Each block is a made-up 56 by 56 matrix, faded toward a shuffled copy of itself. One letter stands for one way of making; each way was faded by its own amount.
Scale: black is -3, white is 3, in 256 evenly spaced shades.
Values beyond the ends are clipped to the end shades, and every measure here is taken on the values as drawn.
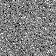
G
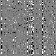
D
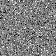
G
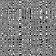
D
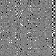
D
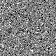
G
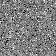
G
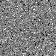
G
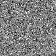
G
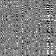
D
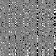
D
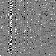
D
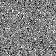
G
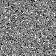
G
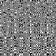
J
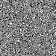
G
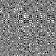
J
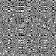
J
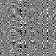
D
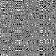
J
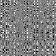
D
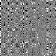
D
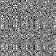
J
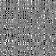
D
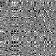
J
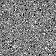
G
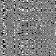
D
